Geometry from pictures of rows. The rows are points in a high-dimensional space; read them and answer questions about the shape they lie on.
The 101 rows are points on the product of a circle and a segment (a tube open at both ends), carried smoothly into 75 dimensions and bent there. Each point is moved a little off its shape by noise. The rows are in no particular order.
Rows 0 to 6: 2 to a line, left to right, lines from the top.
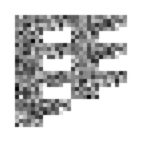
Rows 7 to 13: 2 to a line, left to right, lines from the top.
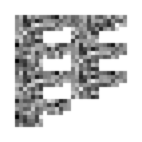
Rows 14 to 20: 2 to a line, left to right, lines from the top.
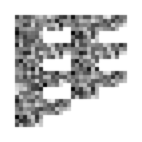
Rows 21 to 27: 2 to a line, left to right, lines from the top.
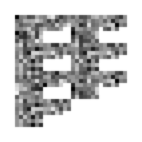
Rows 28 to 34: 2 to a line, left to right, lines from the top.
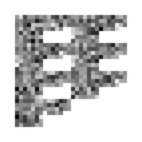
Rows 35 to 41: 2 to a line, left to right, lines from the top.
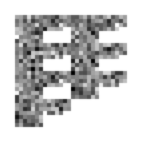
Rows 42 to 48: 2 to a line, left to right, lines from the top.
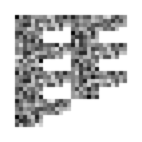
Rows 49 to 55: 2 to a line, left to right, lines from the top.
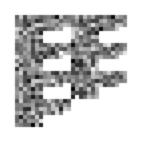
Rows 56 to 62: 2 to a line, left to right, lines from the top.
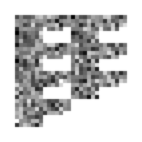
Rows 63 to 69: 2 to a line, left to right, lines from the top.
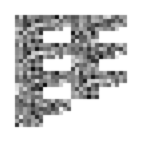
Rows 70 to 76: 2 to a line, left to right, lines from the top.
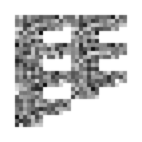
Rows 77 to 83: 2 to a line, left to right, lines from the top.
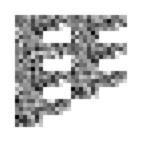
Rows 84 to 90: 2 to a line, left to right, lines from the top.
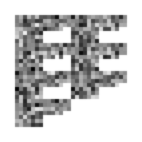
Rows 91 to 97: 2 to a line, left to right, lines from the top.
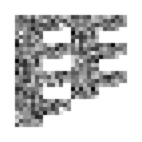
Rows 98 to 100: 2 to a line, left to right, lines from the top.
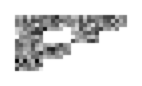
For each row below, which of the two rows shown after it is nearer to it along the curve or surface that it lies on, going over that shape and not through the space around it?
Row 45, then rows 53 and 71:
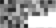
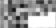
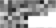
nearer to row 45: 53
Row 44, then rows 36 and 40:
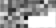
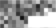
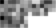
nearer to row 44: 36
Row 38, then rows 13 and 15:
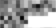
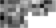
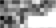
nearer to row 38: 15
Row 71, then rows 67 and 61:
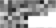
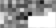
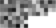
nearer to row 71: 67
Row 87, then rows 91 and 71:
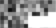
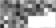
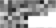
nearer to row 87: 71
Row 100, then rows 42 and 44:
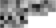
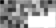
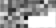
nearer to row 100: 42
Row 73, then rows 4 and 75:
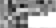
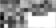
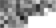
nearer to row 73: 75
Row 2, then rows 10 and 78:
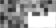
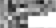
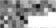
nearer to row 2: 10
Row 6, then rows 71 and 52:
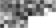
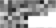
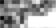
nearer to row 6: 71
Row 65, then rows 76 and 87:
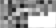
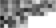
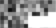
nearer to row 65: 87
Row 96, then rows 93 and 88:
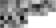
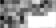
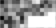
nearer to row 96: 88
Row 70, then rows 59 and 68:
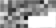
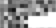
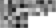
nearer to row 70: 68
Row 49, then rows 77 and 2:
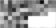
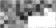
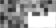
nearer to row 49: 77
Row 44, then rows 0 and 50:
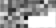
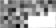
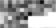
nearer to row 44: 50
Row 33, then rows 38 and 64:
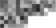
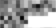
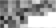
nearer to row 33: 38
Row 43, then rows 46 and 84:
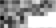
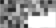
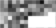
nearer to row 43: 46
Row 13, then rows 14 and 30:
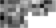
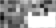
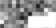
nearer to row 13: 14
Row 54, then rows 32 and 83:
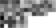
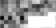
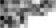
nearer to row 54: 83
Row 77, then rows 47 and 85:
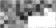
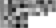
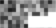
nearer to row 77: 47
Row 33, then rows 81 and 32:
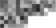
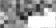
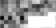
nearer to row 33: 81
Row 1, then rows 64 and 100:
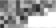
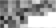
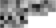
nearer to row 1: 100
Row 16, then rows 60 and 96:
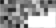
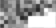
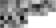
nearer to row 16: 96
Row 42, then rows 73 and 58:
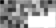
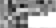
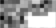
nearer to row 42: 58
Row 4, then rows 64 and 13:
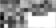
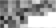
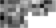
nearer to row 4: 13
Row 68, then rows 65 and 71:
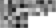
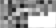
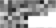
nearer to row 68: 65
